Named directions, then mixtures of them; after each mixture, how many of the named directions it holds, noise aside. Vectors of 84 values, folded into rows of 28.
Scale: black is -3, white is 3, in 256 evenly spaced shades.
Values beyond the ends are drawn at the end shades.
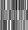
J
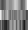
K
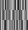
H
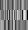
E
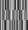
one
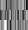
three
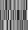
two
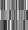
two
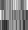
one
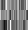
two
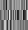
three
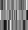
three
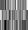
three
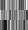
two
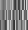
three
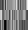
three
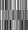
three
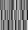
two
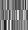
three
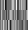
two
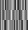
one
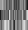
two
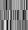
three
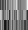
three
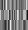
three
